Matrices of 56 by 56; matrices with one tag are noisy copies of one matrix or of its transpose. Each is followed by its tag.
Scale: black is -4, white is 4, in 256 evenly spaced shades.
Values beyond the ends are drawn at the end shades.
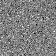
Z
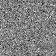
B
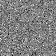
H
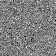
Z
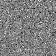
H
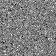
B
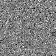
H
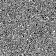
Z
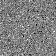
Z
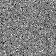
B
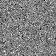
B
